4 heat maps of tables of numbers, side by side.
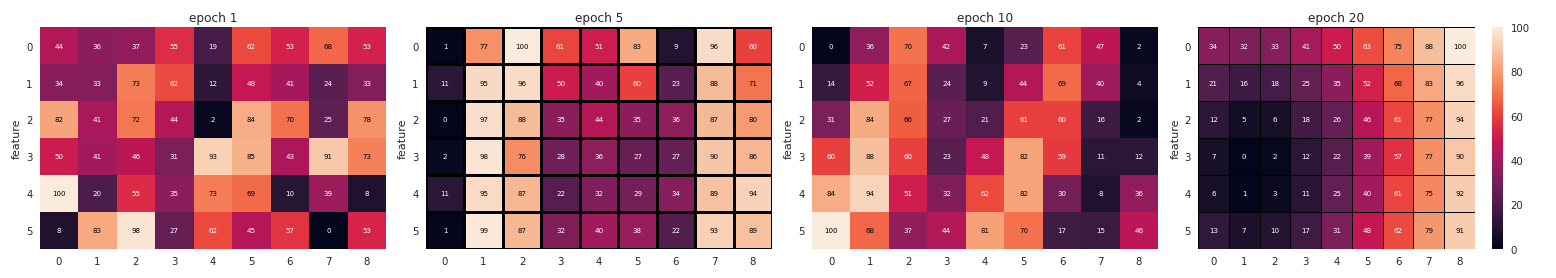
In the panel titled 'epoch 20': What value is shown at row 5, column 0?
13
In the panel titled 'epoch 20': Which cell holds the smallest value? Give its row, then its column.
3, 1
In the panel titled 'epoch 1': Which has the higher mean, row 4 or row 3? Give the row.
3
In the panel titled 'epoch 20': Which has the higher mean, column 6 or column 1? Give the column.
6
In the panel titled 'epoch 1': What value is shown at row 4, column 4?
73
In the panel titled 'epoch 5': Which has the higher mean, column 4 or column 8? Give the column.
8
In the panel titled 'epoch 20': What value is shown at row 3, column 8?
90
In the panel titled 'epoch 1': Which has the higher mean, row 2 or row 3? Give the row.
3
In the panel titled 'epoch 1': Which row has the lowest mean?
1
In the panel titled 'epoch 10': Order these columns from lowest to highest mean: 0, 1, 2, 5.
0, 2, 5, 1
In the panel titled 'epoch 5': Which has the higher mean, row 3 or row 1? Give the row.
1
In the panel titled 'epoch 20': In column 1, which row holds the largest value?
0
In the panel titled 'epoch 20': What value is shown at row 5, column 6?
62
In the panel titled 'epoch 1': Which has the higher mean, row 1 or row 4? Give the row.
4
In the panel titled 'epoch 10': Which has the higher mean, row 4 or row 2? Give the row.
4
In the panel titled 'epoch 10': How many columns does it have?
9
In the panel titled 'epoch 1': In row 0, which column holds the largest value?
7
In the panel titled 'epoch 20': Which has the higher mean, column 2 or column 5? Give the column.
5
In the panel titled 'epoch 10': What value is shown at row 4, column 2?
51
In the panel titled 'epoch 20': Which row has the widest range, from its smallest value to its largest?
4
